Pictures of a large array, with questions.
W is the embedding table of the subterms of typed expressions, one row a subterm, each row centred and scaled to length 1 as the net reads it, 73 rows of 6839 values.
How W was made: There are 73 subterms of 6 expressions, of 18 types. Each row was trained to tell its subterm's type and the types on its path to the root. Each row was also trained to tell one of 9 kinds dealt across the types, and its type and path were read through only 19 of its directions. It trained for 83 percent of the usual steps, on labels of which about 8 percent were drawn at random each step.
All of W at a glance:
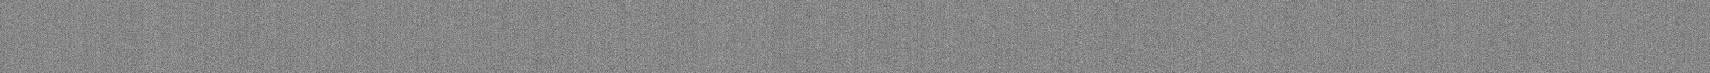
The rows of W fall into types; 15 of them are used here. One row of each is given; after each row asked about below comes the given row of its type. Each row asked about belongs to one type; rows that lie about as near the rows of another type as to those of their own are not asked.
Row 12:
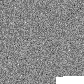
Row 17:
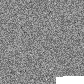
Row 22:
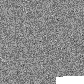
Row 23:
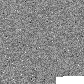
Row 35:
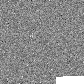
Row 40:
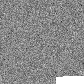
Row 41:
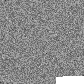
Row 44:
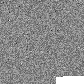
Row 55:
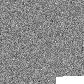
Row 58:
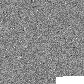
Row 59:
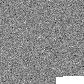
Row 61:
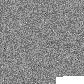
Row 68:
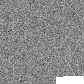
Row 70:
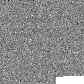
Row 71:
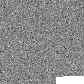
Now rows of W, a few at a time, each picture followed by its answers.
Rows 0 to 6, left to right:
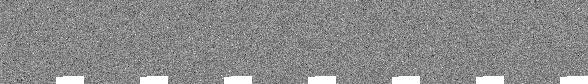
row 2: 68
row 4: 58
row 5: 17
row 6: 17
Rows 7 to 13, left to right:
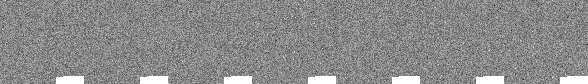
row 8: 12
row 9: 58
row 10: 70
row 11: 61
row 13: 71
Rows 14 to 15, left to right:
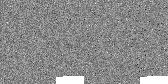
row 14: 61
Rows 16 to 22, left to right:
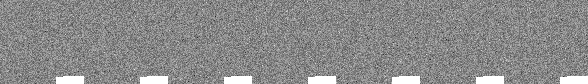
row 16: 68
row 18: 58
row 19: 22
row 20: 12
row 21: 22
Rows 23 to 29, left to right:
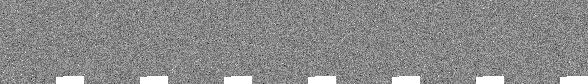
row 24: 58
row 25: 70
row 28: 55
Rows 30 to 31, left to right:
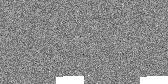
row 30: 35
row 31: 61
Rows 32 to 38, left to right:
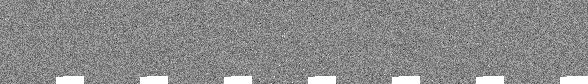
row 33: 22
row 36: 58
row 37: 41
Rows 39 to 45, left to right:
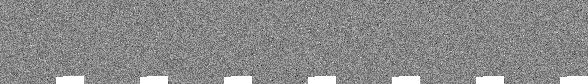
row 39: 17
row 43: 61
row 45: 22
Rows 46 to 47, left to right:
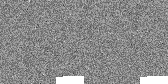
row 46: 59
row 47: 22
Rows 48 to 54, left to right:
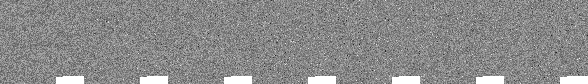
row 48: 55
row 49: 71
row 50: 68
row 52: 55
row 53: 59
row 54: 17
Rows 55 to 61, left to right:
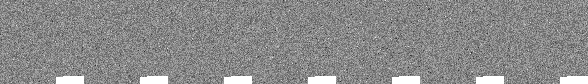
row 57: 35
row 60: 61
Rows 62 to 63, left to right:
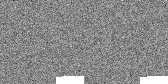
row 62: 17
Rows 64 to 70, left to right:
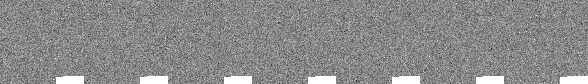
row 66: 55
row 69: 55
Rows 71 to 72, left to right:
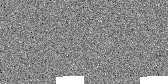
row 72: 41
